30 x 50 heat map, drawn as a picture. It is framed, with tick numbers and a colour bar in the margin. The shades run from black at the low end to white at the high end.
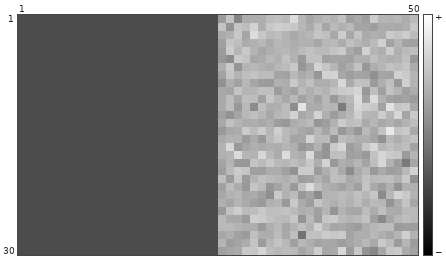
The table splits into one row of 2 panels. Panel 1,1: low, flat. Panel 1,2: high, fine-grained.
